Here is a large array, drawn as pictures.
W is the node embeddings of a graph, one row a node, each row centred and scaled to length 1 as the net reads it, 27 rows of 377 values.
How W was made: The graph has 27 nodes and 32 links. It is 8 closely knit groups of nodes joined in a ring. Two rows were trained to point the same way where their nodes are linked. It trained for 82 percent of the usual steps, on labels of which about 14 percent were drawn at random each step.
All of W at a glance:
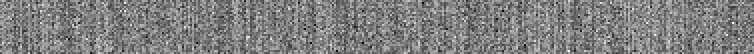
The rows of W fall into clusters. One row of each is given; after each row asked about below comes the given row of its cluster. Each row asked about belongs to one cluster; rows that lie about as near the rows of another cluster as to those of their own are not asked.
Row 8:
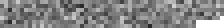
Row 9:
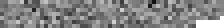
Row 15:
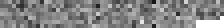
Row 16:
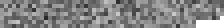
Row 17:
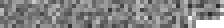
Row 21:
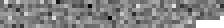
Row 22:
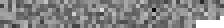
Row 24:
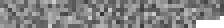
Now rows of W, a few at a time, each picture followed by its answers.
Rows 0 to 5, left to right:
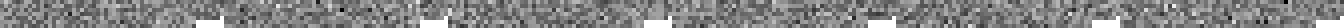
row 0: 16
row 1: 17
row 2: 22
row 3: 16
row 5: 15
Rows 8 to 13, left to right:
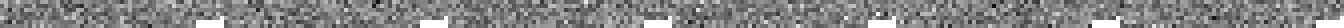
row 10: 16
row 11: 8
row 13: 21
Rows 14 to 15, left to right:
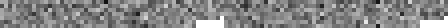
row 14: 22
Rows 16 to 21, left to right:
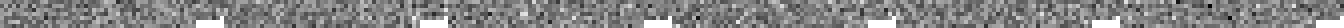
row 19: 17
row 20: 24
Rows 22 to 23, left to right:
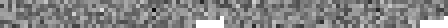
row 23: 24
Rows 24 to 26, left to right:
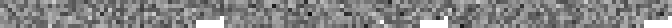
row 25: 9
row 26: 17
